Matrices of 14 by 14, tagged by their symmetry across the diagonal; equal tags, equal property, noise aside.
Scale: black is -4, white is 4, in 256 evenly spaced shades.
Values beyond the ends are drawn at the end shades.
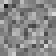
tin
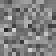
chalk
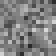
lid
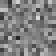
lid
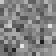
chalk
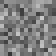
chalk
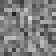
chalk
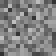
tin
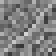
tin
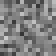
lid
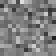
chalk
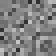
tin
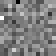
lid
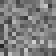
chalk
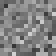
tin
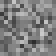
lid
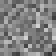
tin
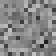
tin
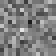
lid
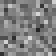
lid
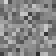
chalk
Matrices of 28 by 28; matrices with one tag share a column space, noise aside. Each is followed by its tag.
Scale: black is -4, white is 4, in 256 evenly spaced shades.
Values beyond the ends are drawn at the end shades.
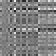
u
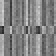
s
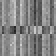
s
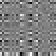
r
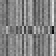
s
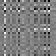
u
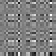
r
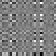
r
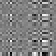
r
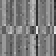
s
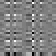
r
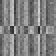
s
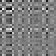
u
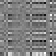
r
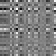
u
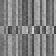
s
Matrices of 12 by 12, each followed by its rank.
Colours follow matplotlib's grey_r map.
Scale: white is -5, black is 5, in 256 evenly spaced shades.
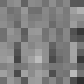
two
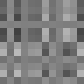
one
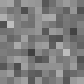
full rank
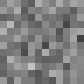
full rank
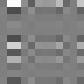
one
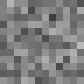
full rank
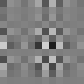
one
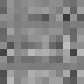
two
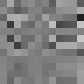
two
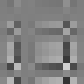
one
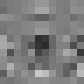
two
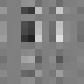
one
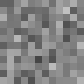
full rank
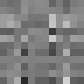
two
